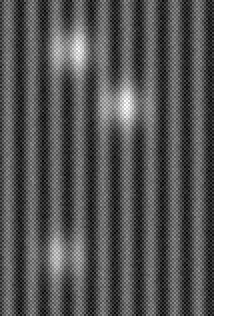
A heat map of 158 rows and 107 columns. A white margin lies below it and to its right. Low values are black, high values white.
Upright stripes repeat 9 times across the table. There are three bumps. Overall the values sit about 30% of the way up the scale. No overall slope runs across the table.
